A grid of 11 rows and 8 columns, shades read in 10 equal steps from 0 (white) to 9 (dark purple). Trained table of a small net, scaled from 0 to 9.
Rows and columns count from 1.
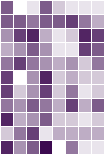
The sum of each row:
18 44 40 32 35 28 30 39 28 27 34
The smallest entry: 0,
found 3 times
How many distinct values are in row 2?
4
